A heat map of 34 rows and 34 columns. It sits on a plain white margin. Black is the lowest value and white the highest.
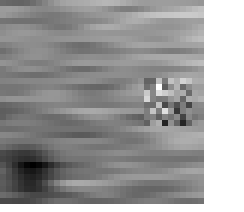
Ninth with the lowest average: bottom left. Dips: one, in the bottom left. Ninth with the highest average: top right. Grain: streaks across. Average level on the scale: 50%. Slope: up to the top right. Odd patch: rougher, in the middle right. Roughest part: middle right.
